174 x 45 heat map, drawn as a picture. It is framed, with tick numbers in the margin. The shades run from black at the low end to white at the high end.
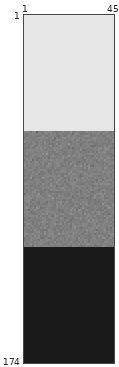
The table splits into 3 rows of 1 panel. Panel 1,1: very high, flat. Panel 2,1: middling, fine-grained, faint in contrast. Panel 3,1: very low, flat.
